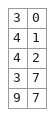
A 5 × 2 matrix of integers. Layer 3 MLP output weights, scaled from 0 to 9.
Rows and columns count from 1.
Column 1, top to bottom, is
3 4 4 3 9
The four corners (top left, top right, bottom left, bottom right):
3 0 9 7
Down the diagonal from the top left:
3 1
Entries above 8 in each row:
0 0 0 0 1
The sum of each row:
3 5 6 10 16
